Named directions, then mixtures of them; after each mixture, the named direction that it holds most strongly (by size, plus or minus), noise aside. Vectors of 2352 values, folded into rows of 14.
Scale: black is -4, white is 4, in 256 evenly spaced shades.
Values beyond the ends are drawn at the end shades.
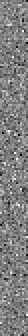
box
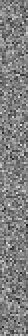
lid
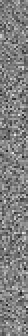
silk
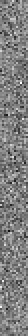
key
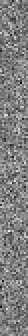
key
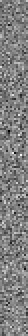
silk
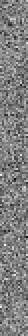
key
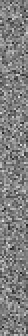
lid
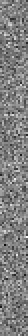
key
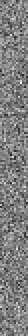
key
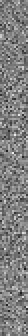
silk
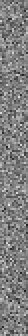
lid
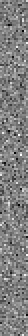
box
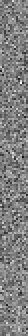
silk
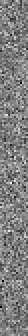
key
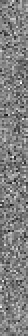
key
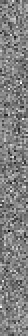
key
